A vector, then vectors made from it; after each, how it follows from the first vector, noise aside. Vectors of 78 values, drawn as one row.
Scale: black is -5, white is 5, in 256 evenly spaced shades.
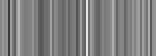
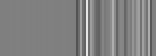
partly zeroed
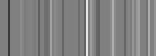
partly zeroed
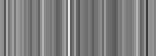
reversed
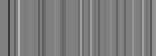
partly zeroed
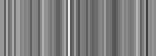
reversed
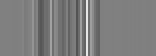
partly zeroed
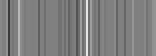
partly zeroed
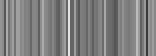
reversed
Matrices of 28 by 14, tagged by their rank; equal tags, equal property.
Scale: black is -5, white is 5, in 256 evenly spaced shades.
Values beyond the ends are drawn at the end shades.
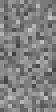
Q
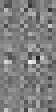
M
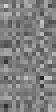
M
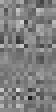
M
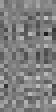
M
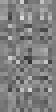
M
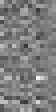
M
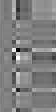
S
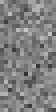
Q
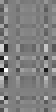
S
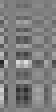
S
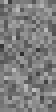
Q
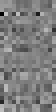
M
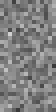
Q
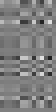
S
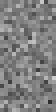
Q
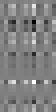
S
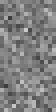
Q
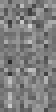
M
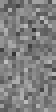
Q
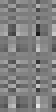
S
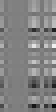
S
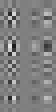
S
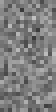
Q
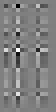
S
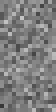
Q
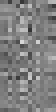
M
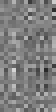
M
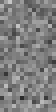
Q
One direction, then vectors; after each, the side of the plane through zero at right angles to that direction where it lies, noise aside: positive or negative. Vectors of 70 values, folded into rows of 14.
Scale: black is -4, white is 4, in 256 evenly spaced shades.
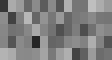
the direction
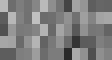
negative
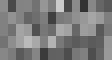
negative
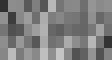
positive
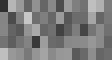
positive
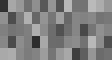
positive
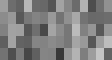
negative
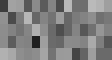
positive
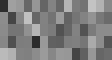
positive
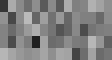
positive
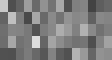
negative
